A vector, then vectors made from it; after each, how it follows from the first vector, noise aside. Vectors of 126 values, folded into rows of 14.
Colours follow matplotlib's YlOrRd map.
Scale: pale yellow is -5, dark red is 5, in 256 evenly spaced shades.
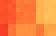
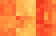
wrapped around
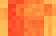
wrapped around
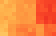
negated
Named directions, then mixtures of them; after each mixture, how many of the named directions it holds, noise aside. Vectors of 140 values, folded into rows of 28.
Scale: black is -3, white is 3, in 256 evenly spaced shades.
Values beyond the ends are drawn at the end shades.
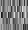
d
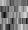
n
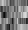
one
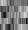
one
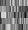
two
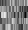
two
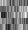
two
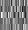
one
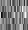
two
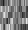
two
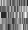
two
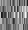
two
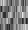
two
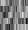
two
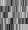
two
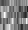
one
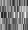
two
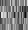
two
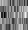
two
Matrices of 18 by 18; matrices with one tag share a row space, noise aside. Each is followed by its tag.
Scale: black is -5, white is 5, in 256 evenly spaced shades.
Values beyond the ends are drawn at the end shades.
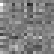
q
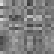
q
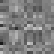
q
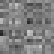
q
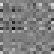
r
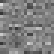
q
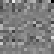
r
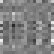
r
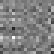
r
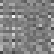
r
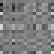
r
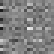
q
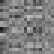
q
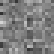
q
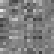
q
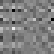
r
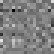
r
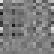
r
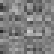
q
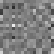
r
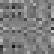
r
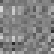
r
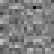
q
